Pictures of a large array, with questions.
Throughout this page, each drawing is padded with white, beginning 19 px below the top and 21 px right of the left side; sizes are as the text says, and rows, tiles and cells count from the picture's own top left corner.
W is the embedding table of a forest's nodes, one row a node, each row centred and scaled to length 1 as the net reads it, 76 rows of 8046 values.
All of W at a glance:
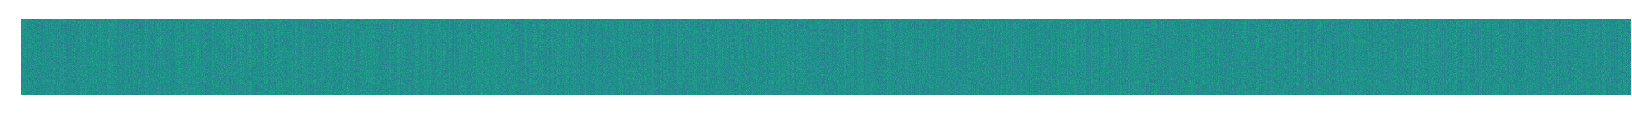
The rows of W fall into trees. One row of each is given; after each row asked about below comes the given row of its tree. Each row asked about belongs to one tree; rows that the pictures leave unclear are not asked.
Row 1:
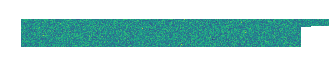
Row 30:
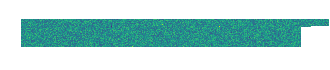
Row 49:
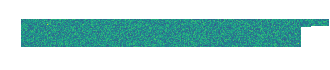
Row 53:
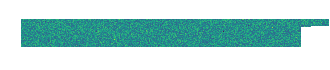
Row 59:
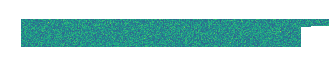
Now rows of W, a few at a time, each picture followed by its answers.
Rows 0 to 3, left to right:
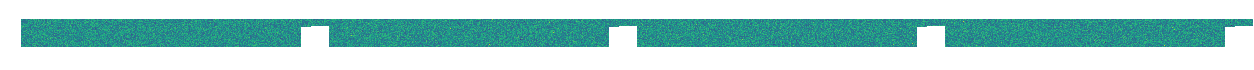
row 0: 49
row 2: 59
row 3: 53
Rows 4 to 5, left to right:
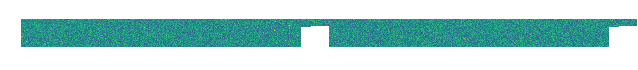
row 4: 53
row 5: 30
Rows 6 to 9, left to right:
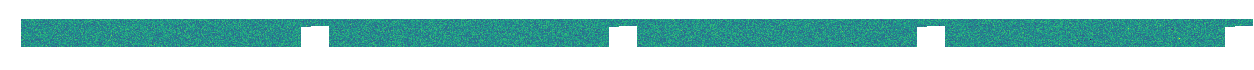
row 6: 30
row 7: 30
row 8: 53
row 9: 30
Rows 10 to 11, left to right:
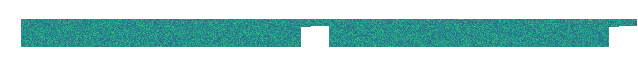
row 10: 59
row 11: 49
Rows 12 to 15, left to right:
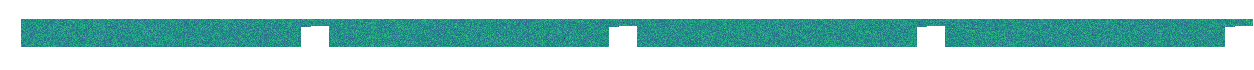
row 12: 53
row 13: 1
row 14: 30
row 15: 1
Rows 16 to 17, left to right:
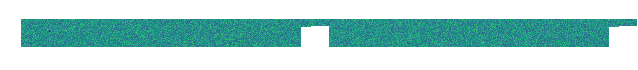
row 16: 49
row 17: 49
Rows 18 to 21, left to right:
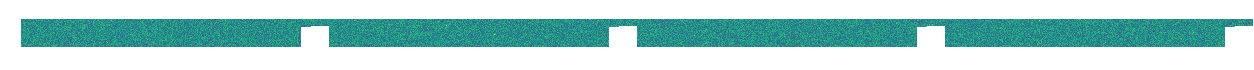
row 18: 53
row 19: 49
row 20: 30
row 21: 30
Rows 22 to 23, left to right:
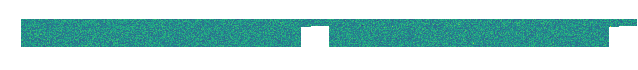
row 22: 30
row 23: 59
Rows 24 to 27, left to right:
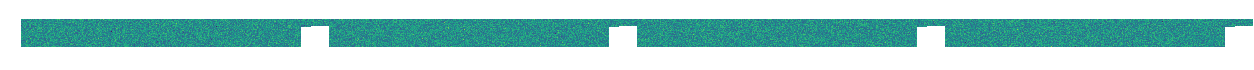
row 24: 53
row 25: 49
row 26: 49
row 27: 30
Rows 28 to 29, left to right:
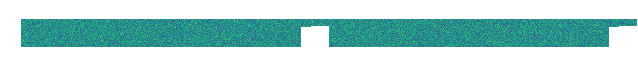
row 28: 49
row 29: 1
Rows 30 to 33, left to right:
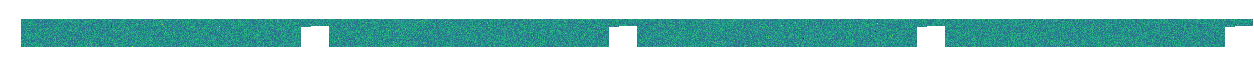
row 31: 1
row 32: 1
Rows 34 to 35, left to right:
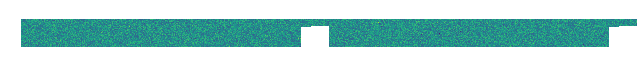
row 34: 49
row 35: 1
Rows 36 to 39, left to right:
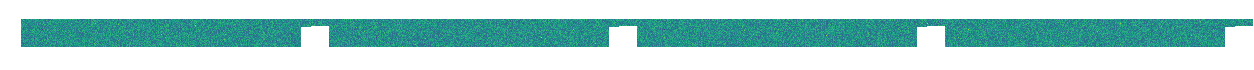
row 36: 49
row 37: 1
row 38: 1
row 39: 59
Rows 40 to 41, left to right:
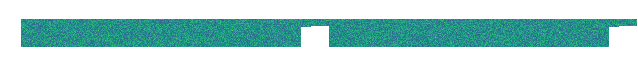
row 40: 49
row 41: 1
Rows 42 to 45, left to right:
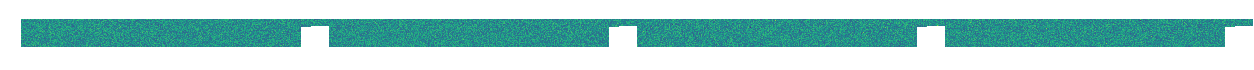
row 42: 53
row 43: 49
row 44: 53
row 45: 49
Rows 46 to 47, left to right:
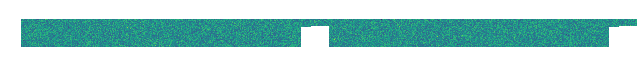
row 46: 30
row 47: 1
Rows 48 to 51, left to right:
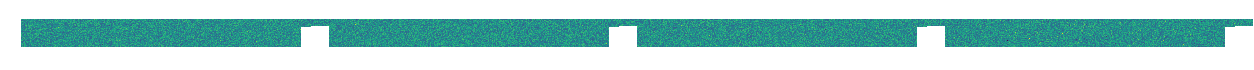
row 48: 30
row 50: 49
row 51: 59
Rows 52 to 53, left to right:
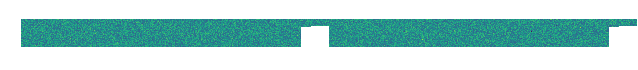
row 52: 59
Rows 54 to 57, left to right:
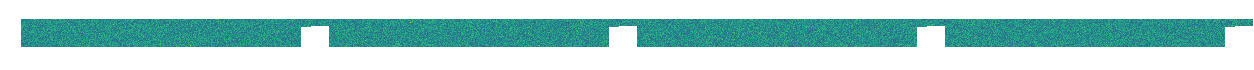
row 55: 30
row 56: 30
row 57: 49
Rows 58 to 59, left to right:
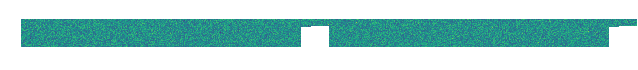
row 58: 53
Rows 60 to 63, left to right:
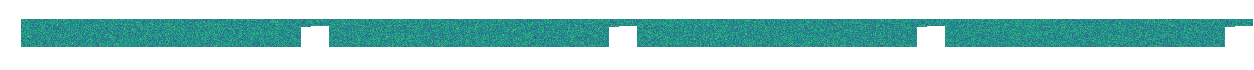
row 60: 59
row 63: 49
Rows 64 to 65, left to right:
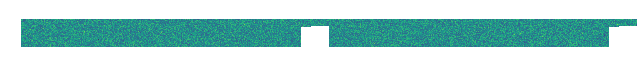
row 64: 49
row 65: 1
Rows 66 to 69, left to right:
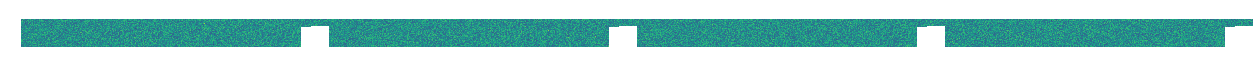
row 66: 30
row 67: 1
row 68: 30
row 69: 30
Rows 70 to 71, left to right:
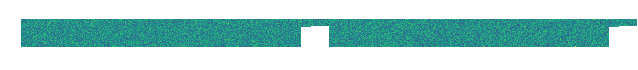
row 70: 49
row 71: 1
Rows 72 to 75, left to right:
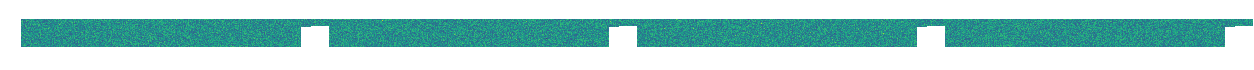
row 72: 30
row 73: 53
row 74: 30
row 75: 1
